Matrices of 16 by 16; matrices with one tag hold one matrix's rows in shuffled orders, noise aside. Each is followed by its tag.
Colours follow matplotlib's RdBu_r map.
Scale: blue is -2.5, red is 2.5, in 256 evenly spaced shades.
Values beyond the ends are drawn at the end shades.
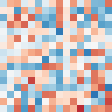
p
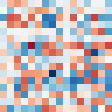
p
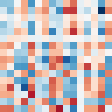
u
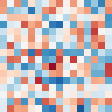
p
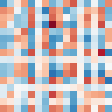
u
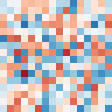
p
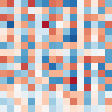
u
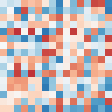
p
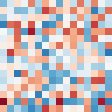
p
